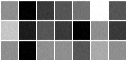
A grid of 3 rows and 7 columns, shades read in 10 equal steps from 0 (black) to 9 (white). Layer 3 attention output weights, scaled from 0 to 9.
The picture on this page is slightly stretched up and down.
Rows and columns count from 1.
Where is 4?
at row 1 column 5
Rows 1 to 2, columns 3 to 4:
2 3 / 3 2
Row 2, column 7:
2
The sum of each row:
26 20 29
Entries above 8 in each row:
1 0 0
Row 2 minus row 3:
2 1 -2 -3 -3 -1 -3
